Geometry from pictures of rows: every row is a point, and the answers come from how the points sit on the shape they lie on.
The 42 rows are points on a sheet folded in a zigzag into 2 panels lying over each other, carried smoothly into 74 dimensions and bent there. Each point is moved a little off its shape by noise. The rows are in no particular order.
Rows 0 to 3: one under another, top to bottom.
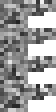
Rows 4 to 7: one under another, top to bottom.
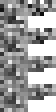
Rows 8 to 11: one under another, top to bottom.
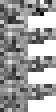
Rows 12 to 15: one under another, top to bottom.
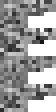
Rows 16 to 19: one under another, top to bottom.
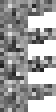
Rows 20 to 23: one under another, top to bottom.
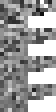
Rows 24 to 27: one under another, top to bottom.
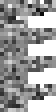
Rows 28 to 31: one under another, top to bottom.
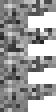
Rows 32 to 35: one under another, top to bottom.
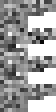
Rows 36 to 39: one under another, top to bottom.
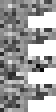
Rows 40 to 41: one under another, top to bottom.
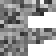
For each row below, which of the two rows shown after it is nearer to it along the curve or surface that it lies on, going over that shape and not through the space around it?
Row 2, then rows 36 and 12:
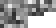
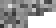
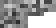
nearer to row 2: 12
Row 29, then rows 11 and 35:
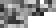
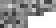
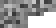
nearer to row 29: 35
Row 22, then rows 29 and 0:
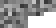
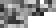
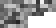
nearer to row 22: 0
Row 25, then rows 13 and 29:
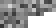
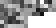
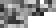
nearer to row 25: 13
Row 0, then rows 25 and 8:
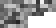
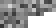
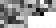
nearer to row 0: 8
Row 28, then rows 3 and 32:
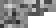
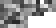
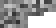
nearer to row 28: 32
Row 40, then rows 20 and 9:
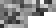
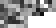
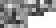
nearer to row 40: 20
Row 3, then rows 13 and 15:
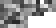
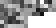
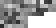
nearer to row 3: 13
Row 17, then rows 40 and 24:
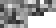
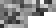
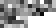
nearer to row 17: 24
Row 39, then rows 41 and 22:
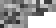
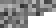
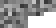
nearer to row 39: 41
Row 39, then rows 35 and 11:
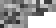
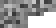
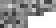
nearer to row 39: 11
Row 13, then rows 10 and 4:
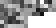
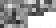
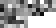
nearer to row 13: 4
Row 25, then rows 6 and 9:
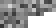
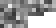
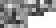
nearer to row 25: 6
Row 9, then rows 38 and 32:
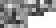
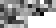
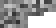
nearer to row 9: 32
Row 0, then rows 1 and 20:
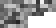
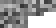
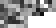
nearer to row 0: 20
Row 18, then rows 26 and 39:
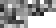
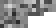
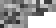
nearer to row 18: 26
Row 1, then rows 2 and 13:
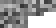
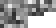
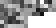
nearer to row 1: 13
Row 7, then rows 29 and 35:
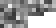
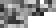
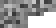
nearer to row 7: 29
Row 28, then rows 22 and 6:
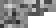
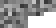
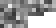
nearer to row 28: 22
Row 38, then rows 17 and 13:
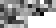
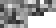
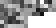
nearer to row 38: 13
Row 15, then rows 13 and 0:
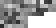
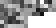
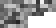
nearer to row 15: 13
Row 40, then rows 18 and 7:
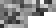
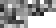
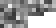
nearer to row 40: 7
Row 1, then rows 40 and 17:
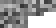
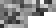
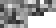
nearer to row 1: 40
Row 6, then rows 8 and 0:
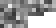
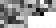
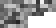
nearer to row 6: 8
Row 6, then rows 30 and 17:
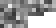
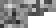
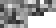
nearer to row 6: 17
